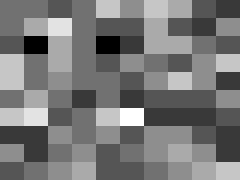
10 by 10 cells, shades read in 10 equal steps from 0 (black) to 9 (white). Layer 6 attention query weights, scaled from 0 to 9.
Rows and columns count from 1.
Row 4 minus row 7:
0 -4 3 0 -4 -4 2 1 3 4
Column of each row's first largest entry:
5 3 3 1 1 2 6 3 8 10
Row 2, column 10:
5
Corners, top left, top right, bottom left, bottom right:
4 2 3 7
